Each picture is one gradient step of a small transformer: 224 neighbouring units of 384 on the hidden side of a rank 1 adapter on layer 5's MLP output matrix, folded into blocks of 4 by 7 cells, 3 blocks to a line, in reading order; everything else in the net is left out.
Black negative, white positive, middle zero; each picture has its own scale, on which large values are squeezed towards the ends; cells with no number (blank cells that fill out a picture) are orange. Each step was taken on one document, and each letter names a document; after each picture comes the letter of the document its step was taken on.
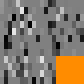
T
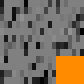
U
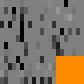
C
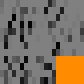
T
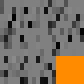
T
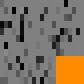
C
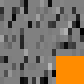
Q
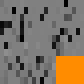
C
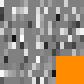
Q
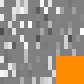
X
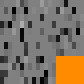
C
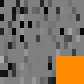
X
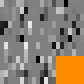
C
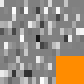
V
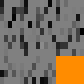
U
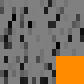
T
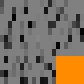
T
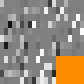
T
